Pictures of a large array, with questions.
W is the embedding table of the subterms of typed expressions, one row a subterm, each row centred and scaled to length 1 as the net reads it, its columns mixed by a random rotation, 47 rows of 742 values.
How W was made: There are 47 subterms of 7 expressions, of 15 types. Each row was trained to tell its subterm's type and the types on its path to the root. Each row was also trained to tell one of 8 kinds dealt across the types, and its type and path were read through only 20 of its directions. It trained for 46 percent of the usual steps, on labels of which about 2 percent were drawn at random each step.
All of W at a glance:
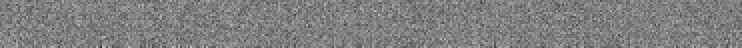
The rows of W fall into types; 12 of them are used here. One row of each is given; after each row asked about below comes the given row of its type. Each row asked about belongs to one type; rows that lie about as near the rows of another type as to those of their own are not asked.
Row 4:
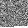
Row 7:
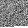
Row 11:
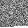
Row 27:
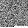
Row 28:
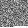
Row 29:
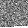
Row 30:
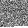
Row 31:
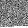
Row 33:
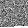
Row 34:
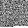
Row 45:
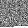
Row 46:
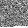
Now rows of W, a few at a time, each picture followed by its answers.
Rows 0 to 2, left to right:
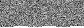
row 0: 7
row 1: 45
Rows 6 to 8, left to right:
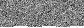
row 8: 4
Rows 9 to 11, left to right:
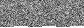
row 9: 30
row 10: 11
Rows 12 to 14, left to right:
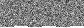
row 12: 27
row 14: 45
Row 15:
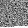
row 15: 31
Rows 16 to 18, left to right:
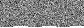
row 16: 34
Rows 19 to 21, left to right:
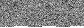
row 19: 29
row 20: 30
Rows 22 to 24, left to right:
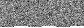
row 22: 11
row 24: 33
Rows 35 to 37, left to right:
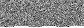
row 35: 33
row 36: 46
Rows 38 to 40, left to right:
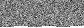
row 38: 45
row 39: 31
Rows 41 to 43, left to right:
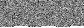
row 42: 30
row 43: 33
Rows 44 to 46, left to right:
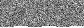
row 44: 7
